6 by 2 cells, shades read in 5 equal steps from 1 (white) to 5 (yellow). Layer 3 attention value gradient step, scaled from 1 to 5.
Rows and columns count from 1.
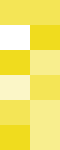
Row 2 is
1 5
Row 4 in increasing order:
2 4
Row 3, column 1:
5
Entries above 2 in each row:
2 1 2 1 2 2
